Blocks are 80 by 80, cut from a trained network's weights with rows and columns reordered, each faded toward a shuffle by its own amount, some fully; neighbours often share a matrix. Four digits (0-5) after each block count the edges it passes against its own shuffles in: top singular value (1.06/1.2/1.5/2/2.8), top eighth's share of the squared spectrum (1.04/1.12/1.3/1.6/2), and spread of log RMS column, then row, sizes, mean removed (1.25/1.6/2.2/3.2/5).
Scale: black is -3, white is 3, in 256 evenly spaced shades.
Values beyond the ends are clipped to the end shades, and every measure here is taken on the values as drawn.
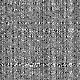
4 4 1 3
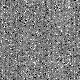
2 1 0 0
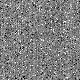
2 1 0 0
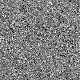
0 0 0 0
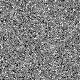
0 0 0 0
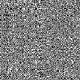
3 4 2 3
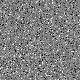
0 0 0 0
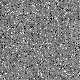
0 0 0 0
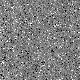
0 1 0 0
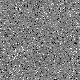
0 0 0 0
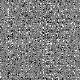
2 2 3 0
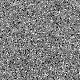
1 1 0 0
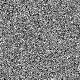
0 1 0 0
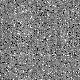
2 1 0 1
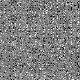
2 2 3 0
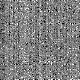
3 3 0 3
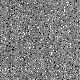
1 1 0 0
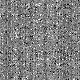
3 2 0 2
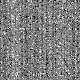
3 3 0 2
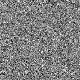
2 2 0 1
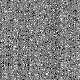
2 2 0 2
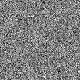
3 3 0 1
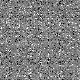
2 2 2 0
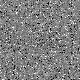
0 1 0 0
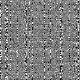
3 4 4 0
